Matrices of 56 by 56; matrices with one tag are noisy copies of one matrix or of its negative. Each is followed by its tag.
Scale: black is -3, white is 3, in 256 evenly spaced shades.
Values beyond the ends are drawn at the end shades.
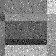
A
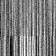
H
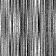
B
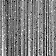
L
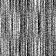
B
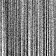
L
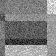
A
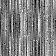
B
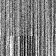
H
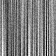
L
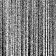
L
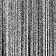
L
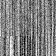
H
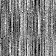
B
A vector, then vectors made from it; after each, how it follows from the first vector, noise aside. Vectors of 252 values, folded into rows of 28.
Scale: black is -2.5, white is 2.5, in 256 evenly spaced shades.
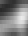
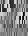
sign-scrambled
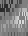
partly zeroed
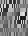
sign-scrambled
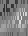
partly zeroed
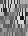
sign-scrambled
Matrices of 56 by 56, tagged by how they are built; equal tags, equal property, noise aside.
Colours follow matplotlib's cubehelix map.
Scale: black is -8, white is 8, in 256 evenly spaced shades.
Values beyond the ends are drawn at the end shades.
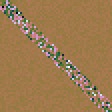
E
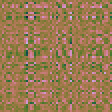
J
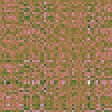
J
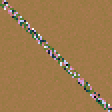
E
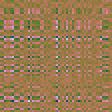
J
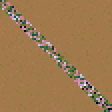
E
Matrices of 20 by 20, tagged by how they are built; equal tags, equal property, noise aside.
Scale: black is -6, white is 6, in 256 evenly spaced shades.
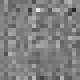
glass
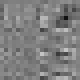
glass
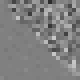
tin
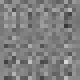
glass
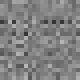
glass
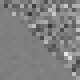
tin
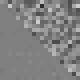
tin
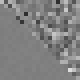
tin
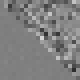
tin
